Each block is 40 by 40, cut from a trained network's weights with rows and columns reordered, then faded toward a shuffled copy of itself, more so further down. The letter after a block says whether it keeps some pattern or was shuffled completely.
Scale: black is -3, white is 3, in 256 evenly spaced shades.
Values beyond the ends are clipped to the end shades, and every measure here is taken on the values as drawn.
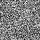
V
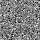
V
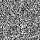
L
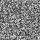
V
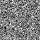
L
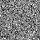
L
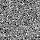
V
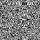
L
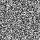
V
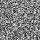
L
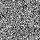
V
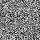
L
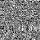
L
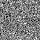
L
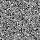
V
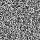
V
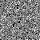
V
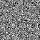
L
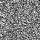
L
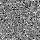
V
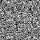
L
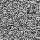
L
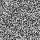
V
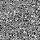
L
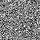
V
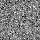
V
